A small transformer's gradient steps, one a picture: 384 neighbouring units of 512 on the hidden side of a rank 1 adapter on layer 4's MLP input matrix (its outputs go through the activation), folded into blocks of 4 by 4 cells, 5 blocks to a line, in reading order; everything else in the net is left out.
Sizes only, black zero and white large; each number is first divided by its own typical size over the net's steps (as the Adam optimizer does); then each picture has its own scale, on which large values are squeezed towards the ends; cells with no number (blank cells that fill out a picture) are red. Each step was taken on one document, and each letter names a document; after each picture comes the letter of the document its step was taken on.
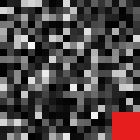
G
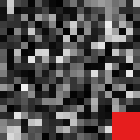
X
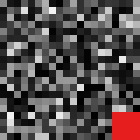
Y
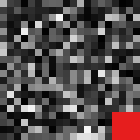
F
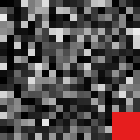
G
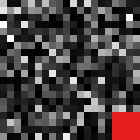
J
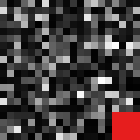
J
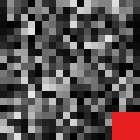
X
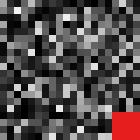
G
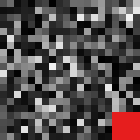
Y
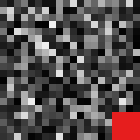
X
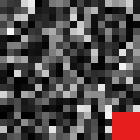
G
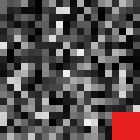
F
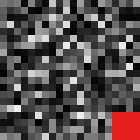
F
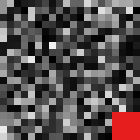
X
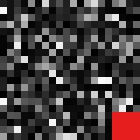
J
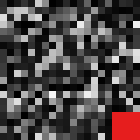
G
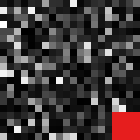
J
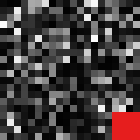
J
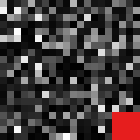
J
